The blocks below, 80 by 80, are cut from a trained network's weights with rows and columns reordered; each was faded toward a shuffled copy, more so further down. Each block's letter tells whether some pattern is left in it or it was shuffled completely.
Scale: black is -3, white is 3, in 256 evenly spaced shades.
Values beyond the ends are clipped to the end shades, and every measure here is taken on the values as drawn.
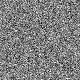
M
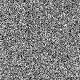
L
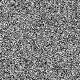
M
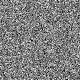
M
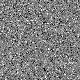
M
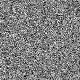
L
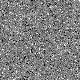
M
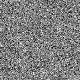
L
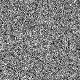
L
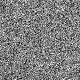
M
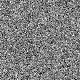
M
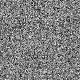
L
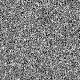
L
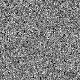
L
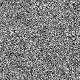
L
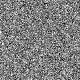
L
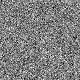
M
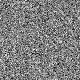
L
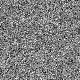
M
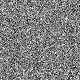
M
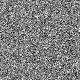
L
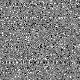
L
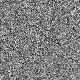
M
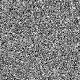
L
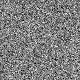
M
